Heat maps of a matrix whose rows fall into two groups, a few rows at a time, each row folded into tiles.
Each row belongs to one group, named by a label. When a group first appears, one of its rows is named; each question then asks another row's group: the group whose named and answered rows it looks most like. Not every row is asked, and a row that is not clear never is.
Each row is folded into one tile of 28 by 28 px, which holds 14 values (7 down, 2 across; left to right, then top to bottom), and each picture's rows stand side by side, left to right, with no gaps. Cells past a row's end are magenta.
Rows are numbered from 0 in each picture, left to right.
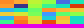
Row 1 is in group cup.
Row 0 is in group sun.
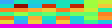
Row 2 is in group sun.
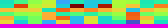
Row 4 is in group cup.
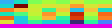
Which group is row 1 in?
cup
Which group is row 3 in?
cup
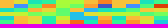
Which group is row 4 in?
sun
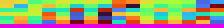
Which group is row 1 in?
cup
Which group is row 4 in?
sun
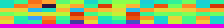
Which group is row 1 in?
sun
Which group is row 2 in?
cup
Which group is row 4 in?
cup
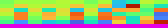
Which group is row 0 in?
cup
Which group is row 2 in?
cup
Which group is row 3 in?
cup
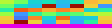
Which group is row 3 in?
sun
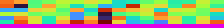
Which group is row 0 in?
sun
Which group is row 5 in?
cup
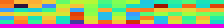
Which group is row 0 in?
sun
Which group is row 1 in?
sun
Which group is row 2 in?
cup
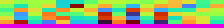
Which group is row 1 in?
cup
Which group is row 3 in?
cup
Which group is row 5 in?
cup
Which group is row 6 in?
sun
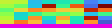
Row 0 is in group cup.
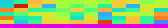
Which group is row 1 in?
sun
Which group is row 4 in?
sun
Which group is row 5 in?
cup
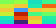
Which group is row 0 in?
cup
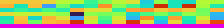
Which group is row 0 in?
sun
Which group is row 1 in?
sun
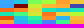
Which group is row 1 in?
cup
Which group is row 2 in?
sun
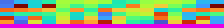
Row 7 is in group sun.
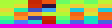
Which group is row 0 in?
cup
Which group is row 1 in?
sun
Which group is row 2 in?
cup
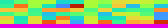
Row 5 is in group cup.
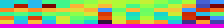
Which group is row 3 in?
cup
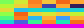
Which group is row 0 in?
cup
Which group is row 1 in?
sun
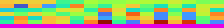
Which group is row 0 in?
sun
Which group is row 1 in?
sun
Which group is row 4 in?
cup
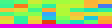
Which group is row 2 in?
cup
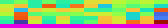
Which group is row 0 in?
cup
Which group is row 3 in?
sun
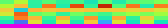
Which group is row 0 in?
cup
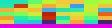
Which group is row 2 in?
sun
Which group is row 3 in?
cup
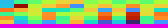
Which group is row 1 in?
cup
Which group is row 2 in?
sun
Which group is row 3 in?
cup
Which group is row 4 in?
cup
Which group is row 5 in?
cup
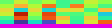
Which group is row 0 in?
cup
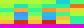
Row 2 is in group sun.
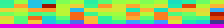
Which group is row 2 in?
cup
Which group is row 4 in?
cup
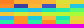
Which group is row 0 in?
sun
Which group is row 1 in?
sun
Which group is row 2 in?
sun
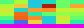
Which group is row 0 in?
cup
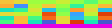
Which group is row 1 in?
cup
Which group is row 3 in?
cup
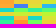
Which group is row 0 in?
sun
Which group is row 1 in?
sun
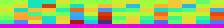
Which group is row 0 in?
cup
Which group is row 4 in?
sun
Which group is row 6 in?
sun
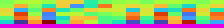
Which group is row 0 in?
cup
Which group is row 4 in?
cup
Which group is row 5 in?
cup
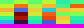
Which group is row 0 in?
cup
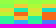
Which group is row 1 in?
cup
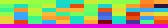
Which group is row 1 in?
cup
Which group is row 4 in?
cup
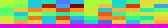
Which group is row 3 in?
cup
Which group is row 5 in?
sun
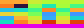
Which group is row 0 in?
sun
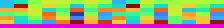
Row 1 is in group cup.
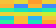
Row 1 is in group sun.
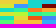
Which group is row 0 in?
sun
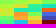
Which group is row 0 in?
cup
